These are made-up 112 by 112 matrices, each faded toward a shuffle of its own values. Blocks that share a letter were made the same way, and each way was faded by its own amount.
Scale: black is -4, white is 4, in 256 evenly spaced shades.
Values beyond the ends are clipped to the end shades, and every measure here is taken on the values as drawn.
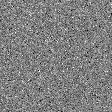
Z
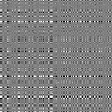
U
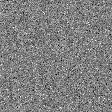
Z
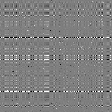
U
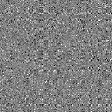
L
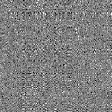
L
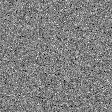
Z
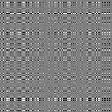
U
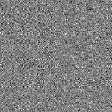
L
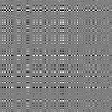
U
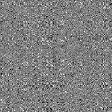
L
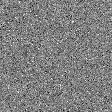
Z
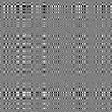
U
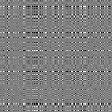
U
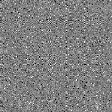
L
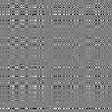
U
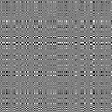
U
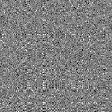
L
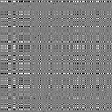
U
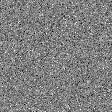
Z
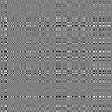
U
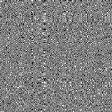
L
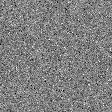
Z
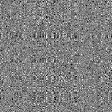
L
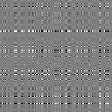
U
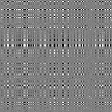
U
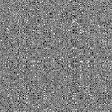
L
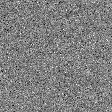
Z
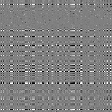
U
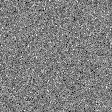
Z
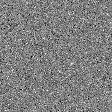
Z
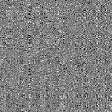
L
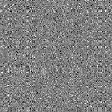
L
